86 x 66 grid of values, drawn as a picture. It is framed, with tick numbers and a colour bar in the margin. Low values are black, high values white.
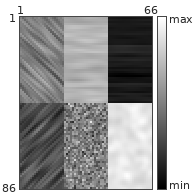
The table splits into 2 rows of 3 panels. Panel 1,1: middling, slanting down to the right. Panel 1,2: high, streaked across, faint in contrast. Panel 1,3: very low, streaked across, faint in contrast. Panel 2,1: low, slanting up to the right. Panel 2,2: middling, fine-grained, strong in contrast. Panel 2,3: very high, blotchy, faint in contrast.
